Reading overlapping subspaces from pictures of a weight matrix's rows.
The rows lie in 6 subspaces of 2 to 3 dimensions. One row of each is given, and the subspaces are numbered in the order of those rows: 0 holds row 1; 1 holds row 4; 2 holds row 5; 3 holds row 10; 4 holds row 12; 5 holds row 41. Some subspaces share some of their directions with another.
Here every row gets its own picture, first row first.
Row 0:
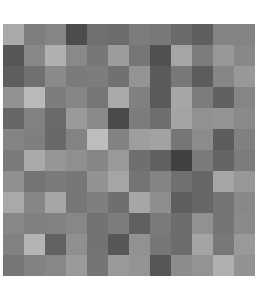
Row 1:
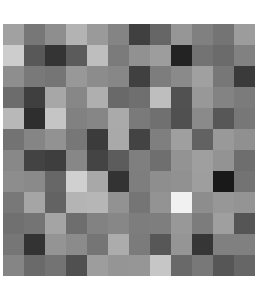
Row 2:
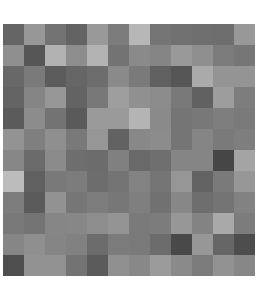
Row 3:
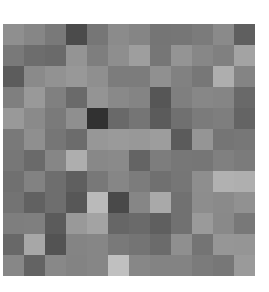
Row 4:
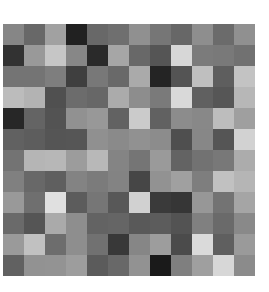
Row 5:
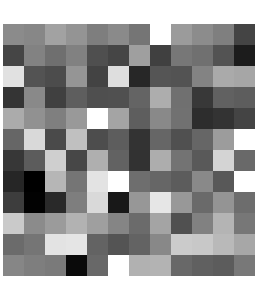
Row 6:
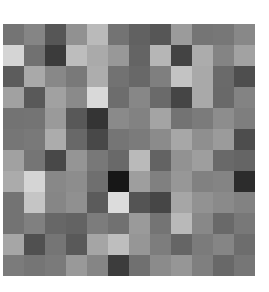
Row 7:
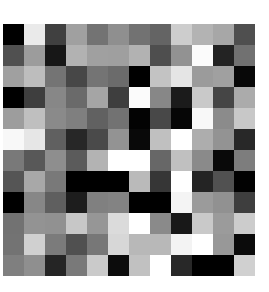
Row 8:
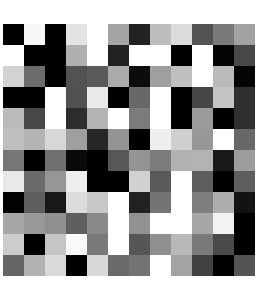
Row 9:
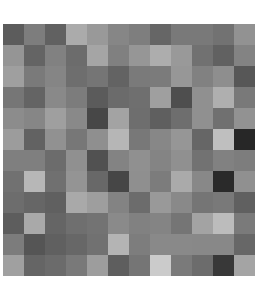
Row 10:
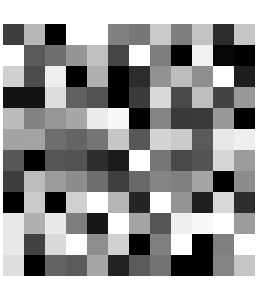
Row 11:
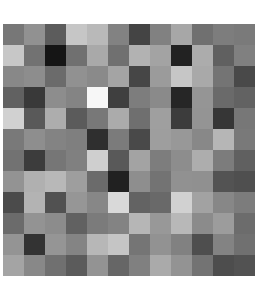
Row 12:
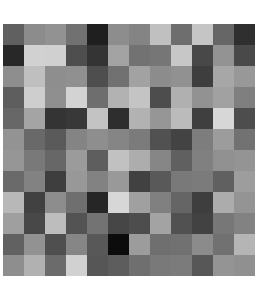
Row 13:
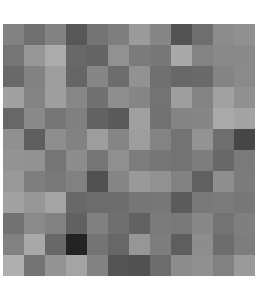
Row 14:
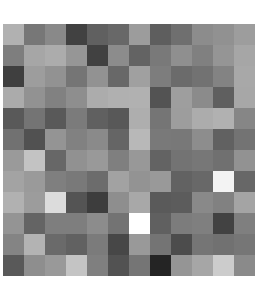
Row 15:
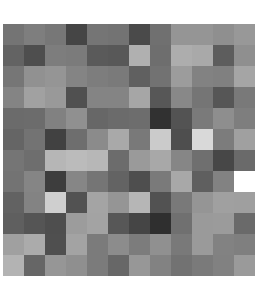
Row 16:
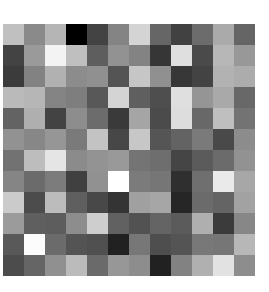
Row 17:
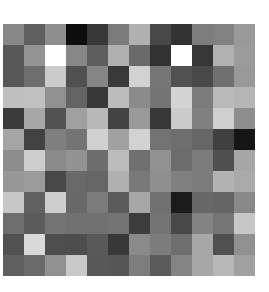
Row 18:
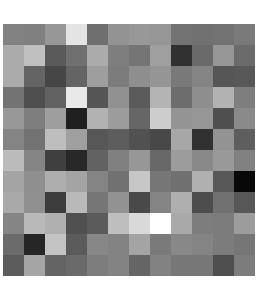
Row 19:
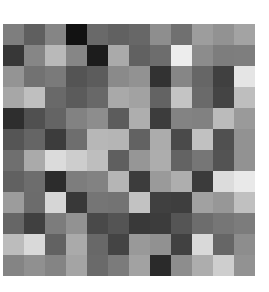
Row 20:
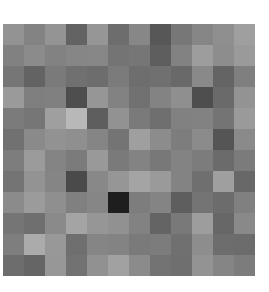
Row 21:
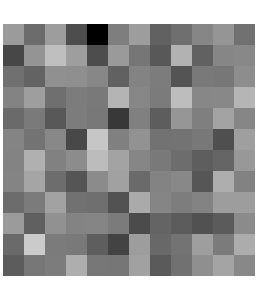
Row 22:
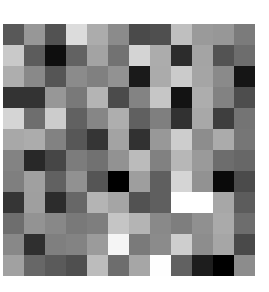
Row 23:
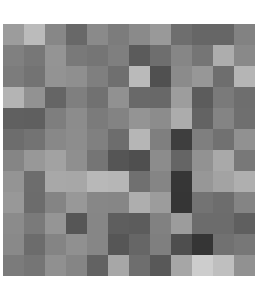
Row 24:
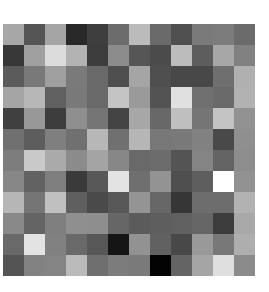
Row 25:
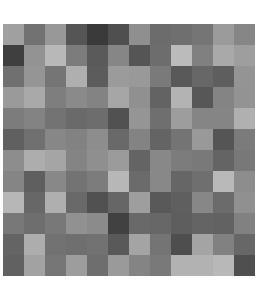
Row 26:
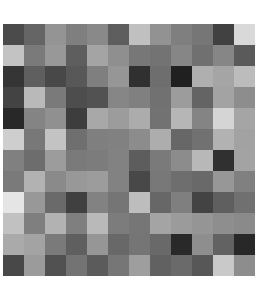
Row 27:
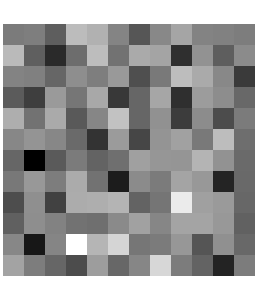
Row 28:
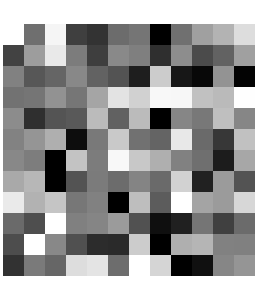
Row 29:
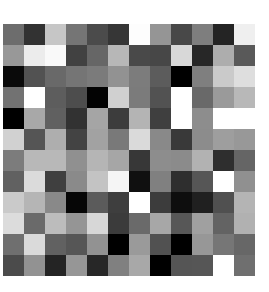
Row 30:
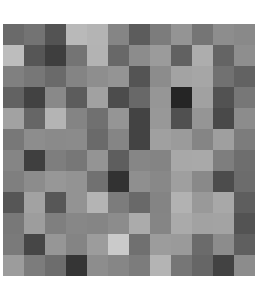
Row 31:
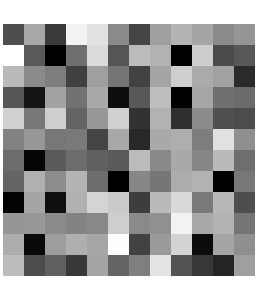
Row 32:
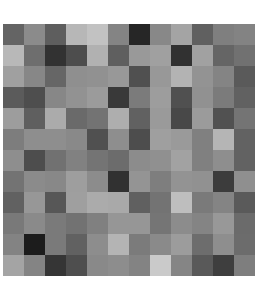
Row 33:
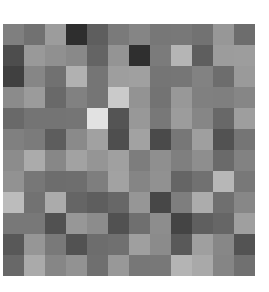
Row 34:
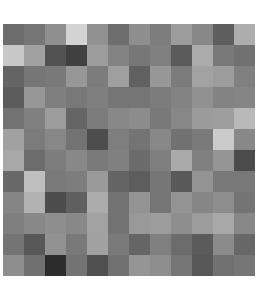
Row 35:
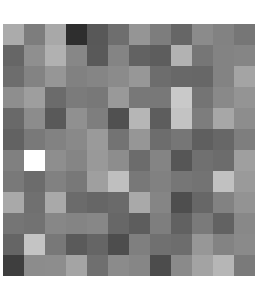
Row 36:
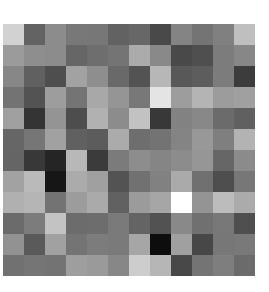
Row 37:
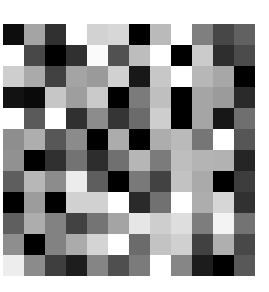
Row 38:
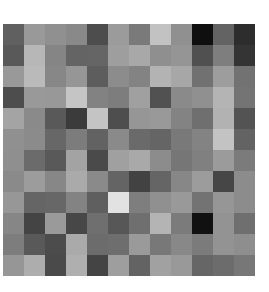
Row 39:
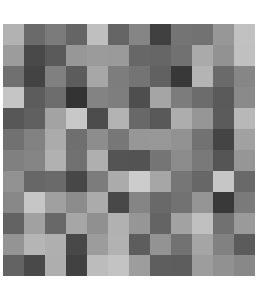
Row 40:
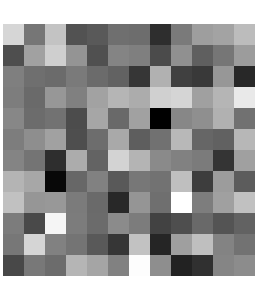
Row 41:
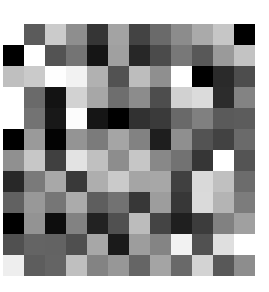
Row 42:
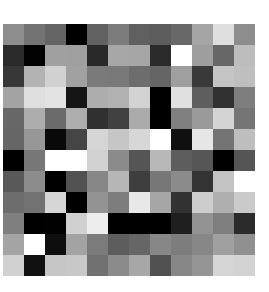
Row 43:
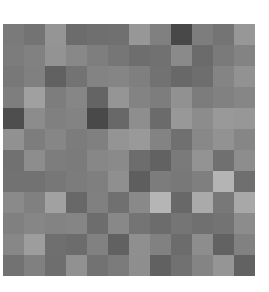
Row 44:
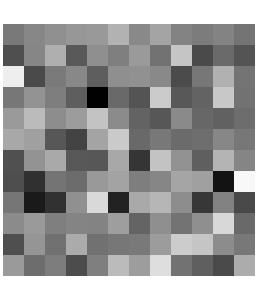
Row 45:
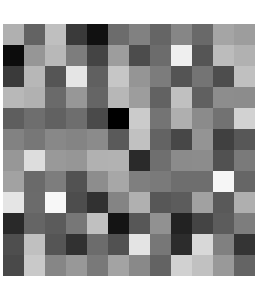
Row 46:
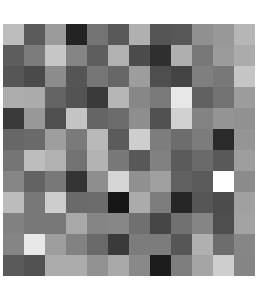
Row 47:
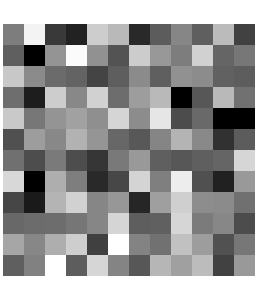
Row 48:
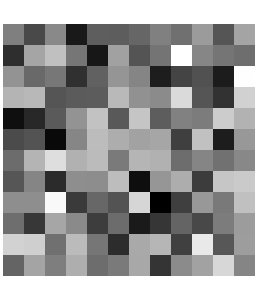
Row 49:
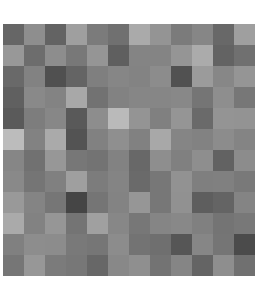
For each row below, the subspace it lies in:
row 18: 1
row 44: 2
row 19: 1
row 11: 2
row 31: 3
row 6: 2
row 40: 0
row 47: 5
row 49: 5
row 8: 5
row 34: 5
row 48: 1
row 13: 2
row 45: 3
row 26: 5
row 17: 2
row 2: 5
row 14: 2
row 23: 0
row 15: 1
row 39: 4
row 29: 5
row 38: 4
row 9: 2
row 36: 0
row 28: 0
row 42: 1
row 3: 1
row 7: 0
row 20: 4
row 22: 0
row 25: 3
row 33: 3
